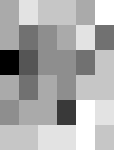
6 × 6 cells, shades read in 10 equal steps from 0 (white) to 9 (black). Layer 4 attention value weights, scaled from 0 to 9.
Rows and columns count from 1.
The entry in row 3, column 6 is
2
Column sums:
24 22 17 21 11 12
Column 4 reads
2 3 4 4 7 1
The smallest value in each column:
2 1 1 1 0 0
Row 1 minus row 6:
1 -1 1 1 3 -2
